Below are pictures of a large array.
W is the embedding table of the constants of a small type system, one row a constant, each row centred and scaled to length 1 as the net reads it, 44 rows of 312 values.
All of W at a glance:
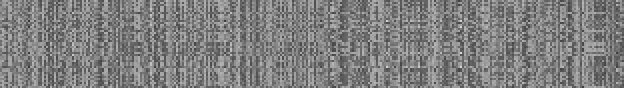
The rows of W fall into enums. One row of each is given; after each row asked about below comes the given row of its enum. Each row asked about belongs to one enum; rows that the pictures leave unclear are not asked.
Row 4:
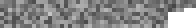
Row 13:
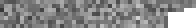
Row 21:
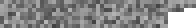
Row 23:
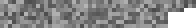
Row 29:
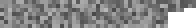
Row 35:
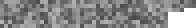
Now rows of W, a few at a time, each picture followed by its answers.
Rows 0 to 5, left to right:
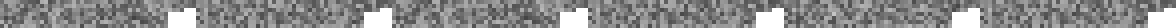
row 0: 35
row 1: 29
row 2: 35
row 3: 29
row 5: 29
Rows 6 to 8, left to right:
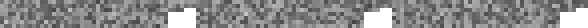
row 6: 21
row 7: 4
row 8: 29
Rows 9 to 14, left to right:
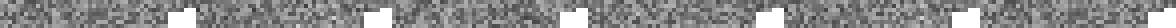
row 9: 23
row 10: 13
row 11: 35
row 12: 4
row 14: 23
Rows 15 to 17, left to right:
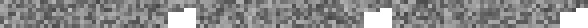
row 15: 21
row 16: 35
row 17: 23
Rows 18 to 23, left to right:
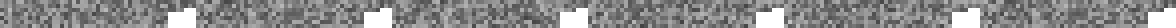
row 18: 29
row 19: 23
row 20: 35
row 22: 21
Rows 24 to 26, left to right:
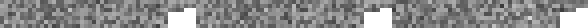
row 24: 21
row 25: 21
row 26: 13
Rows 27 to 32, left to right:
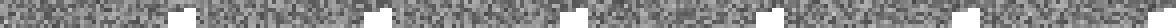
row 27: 21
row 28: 29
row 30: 23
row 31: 4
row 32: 4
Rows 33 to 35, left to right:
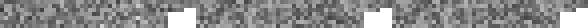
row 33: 13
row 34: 35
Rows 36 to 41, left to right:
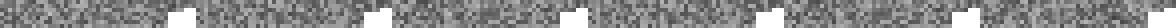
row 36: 4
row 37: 29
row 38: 23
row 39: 29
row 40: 23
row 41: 35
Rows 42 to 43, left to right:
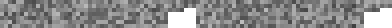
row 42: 23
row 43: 21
